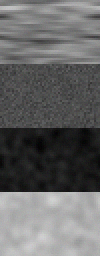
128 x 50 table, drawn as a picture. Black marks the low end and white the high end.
The table splits into 4 rows of 1 panel. Panel 1,1: middling, streaked across. Panel 2,1: low, fine-grained, faint in contrast. Panel 3,1: very low, blotchy, faint in contrast. Panel 4,1: high, blotchy, faint in contrast.
